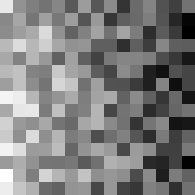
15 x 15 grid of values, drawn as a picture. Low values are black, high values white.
Stripes: none. Histogram: bell-shaped. Grain: fine. Slope: up to the left.
